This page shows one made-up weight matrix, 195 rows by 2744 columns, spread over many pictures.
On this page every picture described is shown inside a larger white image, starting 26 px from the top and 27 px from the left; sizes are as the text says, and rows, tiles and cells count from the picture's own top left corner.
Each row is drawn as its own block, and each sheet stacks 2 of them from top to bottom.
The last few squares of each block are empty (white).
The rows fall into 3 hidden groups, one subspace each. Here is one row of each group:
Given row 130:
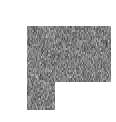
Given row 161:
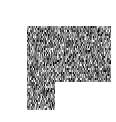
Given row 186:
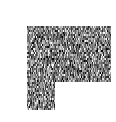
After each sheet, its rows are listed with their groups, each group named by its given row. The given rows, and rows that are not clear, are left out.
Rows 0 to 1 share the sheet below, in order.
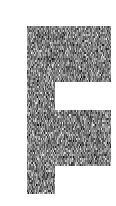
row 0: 186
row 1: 161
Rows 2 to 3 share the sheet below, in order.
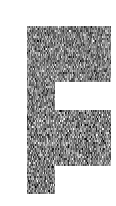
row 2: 161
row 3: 186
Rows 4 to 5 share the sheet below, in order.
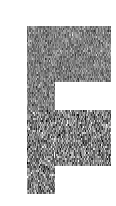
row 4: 130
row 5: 130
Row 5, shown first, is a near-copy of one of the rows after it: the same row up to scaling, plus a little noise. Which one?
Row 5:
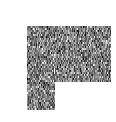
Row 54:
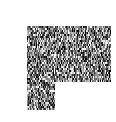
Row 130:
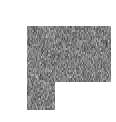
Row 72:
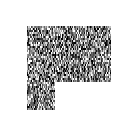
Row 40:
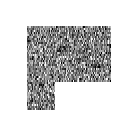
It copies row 54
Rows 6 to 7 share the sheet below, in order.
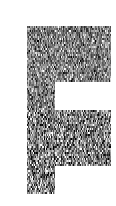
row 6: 161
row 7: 161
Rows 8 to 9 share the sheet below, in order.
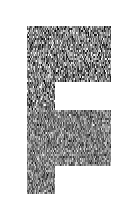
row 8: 186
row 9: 161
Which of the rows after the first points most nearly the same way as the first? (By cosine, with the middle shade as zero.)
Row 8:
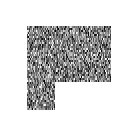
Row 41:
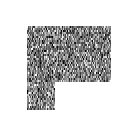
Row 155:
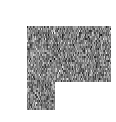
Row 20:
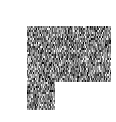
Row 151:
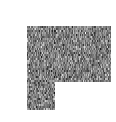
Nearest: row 155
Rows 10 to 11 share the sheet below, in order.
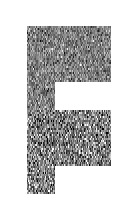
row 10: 161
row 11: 186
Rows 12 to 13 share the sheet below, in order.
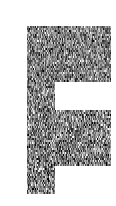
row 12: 161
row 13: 130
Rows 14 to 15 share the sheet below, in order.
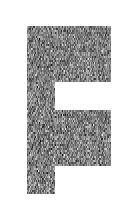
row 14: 186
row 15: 186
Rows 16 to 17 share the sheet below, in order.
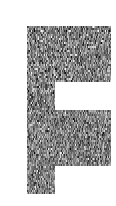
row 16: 161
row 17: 186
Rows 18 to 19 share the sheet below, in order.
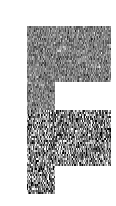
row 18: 130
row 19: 130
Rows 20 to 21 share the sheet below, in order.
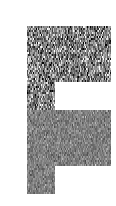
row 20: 130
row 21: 130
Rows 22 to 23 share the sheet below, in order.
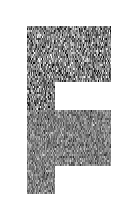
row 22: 186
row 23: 161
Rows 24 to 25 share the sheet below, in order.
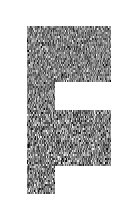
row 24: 130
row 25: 130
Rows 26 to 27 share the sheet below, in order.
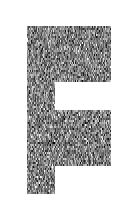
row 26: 130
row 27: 186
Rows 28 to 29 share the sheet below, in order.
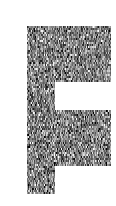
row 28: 161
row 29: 130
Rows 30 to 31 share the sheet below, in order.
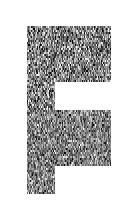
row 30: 130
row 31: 161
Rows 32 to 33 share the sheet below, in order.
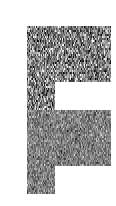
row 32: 161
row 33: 130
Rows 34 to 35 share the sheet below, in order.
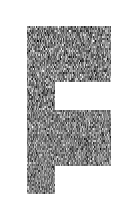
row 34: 161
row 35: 186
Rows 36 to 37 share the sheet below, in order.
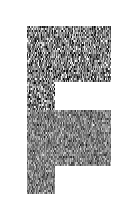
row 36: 130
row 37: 161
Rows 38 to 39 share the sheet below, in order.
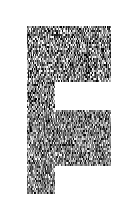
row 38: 186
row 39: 186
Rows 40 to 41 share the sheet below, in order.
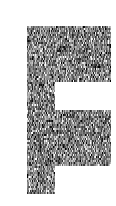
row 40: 130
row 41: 186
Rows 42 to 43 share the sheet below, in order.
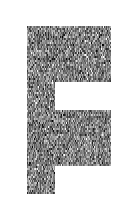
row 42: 186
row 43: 186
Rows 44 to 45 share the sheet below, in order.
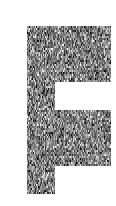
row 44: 161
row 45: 161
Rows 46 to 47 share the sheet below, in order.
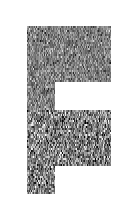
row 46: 161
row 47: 186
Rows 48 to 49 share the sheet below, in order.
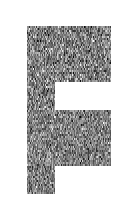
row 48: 161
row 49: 186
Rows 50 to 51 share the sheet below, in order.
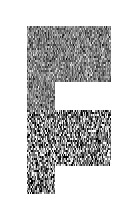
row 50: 186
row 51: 161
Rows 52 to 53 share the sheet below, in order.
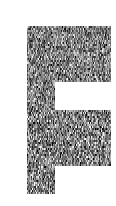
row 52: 186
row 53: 186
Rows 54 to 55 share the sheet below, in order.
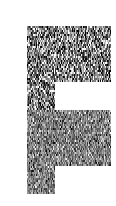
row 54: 130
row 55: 186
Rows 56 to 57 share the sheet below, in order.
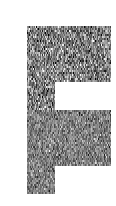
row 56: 161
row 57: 186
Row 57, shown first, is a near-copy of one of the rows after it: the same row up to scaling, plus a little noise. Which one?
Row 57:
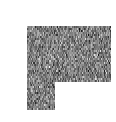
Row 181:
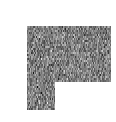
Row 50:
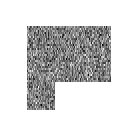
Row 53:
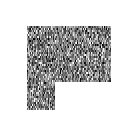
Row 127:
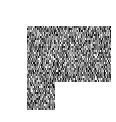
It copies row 127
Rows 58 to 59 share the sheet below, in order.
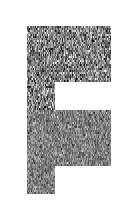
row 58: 161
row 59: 186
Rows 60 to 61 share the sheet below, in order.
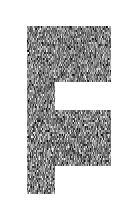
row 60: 130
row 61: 186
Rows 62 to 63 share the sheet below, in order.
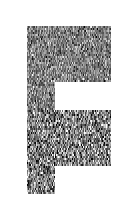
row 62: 130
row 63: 130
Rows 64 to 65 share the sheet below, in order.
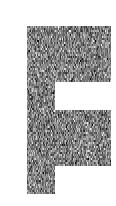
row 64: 161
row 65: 186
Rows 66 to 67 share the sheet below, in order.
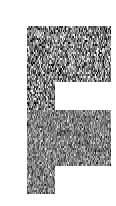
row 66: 186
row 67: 130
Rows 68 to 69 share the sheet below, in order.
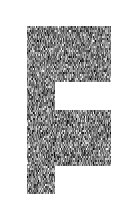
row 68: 161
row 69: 130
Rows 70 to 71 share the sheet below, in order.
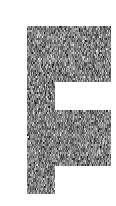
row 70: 186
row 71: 130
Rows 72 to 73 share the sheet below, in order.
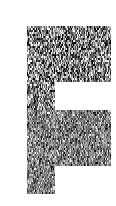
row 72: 130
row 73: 130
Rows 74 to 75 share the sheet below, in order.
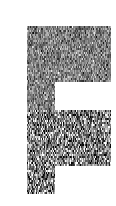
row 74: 130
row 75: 161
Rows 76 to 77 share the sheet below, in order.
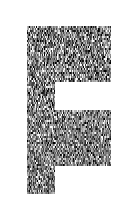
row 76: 161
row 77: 186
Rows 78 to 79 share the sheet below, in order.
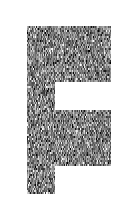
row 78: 161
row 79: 130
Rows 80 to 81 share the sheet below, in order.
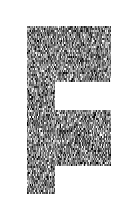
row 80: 161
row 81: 130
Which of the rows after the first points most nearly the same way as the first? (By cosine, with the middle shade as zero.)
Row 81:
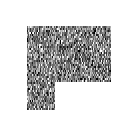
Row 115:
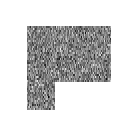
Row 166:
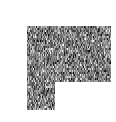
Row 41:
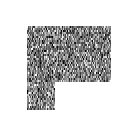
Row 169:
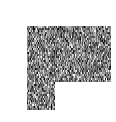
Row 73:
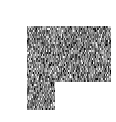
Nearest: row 73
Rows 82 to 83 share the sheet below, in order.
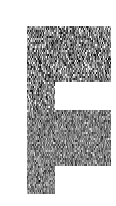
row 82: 186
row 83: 186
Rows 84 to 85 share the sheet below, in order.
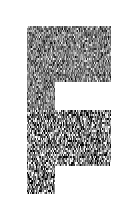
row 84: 186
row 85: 161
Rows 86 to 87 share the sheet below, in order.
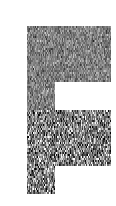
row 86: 161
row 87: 130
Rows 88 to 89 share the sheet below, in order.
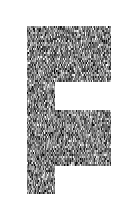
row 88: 130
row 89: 161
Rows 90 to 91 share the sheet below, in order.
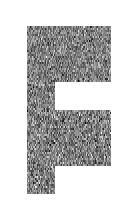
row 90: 130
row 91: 186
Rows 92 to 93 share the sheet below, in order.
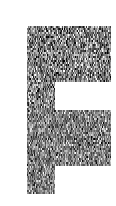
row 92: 186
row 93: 186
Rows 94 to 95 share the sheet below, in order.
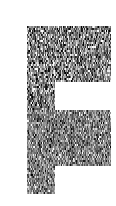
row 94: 161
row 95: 186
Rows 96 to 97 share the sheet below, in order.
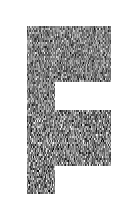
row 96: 130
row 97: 186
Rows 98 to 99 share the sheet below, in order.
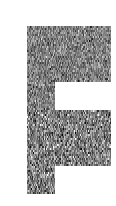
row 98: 130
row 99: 161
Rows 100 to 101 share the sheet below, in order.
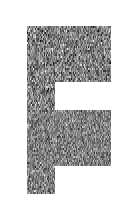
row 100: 161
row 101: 130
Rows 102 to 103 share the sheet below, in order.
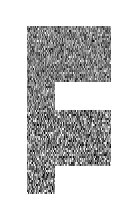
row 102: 161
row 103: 161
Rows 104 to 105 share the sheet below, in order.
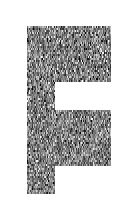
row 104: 130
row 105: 130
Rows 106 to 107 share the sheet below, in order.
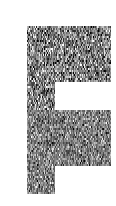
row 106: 161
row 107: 186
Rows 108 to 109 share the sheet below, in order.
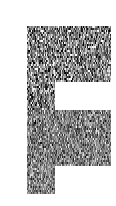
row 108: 161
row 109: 186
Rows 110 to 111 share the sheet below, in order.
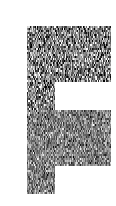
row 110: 186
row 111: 161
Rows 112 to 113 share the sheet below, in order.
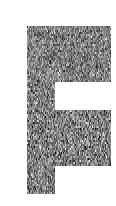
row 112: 186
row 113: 186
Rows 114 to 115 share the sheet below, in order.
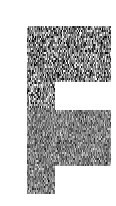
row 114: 186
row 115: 130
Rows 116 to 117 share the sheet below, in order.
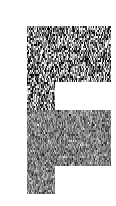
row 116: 130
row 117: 161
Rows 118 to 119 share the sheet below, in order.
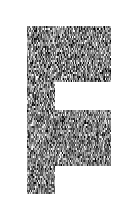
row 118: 130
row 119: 186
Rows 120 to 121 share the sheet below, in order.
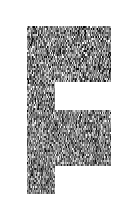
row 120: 130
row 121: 186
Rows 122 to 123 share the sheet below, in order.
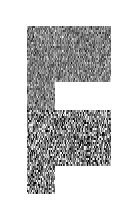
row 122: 186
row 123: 186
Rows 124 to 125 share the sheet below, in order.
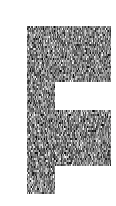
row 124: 186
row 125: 161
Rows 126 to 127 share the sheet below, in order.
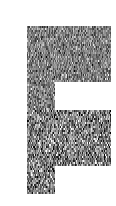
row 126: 130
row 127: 186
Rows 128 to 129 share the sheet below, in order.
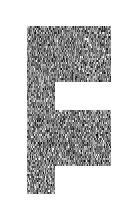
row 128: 186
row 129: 186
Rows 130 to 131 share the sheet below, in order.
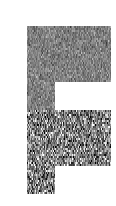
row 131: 161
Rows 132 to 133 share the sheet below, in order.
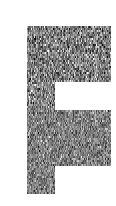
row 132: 186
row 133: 130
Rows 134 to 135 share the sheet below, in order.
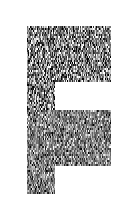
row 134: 130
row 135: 161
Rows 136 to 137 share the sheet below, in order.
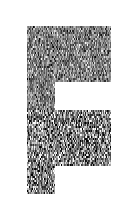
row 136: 186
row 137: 186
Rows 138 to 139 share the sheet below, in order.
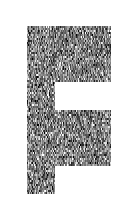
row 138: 130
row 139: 161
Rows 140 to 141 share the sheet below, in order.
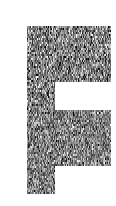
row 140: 130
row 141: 130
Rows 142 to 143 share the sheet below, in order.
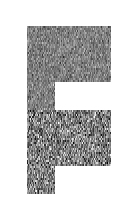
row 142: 130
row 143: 130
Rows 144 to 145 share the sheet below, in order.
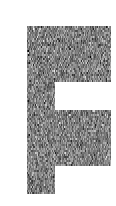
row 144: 130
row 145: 161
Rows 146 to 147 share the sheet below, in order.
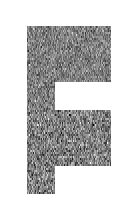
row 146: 130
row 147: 161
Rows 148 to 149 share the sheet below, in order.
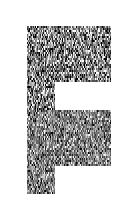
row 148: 161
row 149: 161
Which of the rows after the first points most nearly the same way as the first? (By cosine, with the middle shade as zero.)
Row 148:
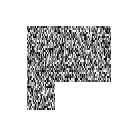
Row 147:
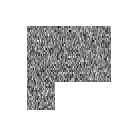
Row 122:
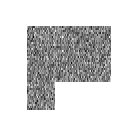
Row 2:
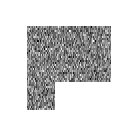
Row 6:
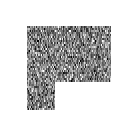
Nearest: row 147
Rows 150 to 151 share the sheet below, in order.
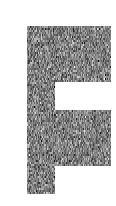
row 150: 130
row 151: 130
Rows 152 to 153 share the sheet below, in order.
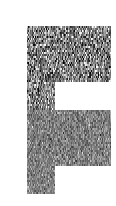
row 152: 186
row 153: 186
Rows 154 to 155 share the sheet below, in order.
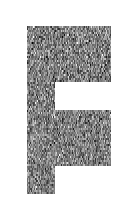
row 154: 186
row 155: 186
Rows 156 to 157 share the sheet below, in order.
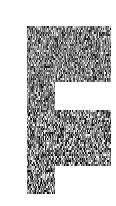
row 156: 186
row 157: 161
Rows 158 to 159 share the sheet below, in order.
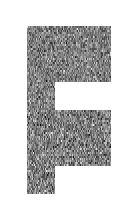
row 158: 186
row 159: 161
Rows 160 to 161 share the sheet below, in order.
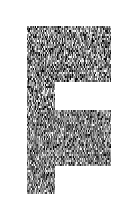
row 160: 161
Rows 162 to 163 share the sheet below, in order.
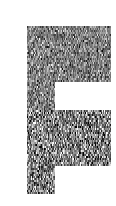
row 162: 186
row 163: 186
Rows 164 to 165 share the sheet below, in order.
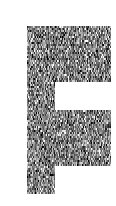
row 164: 186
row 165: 130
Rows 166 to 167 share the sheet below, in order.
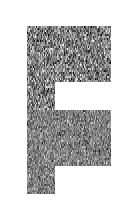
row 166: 161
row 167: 130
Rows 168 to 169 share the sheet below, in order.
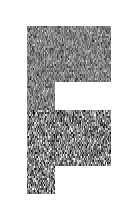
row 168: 161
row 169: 130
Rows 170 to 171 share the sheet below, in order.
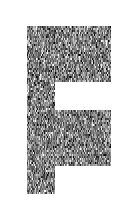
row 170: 130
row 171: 161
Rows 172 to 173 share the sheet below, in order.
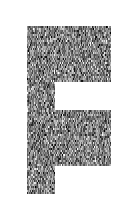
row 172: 130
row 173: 186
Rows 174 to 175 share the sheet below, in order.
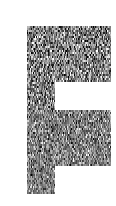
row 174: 186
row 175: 186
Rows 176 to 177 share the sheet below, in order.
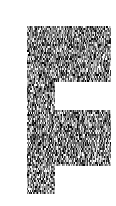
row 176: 130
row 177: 186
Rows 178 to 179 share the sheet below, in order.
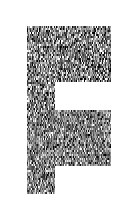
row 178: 130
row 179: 161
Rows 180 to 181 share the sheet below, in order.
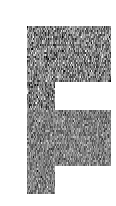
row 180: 186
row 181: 186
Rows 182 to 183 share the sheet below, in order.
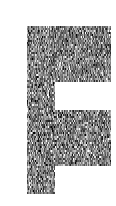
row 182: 130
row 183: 186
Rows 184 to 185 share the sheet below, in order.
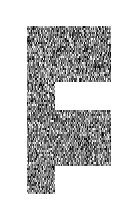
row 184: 130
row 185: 186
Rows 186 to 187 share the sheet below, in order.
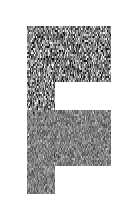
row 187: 130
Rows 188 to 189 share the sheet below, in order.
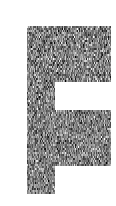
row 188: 186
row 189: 130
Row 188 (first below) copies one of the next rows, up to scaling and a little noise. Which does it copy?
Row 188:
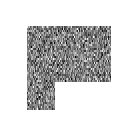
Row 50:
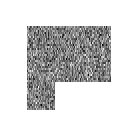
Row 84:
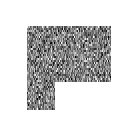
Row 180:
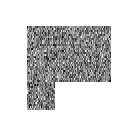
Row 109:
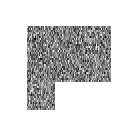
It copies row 84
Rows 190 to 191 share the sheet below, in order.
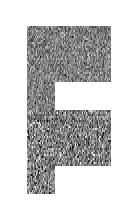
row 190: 186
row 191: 186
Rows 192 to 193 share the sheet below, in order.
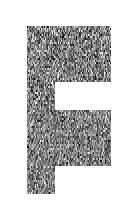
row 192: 186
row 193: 186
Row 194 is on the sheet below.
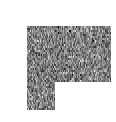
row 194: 161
